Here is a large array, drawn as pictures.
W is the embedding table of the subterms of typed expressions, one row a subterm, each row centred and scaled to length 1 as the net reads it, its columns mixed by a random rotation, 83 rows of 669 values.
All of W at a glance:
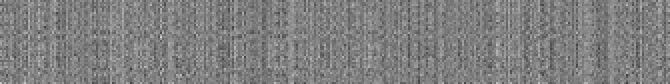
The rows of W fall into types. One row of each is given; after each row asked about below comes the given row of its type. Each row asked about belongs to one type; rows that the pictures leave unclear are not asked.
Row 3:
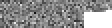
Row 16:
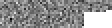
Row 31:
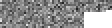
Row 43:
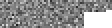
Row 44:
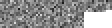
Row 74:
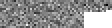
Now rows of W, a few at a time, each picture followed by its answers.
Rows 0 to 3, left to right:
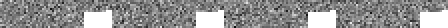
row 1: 16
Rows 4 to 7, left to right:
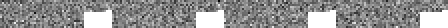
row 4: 3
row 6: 31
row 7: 43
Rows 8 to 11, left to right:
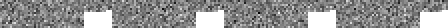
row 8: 31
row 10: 3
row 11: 44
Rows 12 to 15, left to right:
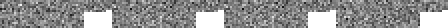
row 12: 74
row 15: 16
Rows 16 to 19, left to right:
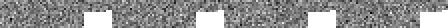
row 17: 44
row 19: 3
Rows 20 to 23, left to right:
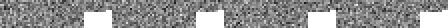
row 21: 44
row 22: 43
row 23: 74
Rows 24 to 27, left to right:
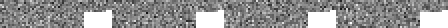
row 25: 3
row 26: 16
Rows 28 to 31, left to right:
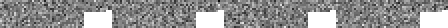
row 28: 16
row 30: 43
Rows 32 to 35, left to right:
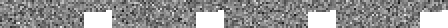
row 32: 43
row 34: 74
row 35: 44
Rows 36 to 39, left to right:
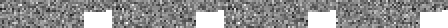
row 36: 74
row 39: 31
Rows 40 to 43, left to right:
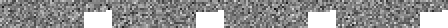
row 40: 31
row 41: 43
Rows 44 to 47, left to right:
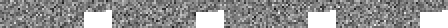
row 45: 44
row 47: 74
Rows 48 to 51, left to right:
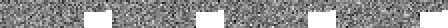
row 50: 31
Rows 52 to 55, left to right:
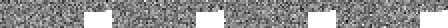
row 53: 31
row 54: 31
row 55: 31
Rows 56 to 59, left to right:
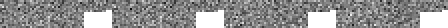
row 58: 43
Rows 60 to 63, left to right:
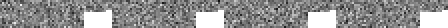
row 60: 3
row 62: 44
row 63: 16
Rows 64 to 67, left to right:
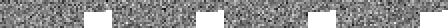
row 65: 44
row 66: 44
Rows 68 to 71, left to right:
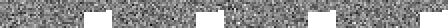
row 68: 43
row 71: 43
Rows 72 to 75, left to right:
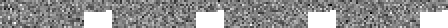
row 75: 3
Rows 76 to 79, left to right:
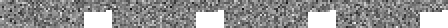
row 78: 44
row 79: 43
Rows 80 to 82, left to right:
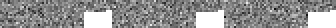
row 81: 74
